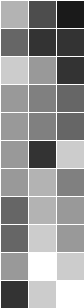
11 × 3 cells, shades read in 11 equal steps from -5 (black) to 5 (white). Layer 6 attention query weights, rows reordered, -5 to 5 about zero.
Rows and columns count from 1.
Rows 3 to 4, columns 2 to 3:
1 -3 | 0 -1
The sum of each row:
-4 -7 1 0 0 1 3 2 3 9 5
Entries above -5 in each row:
3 3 3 3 3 3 3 3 3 3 3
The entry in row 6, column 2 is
-3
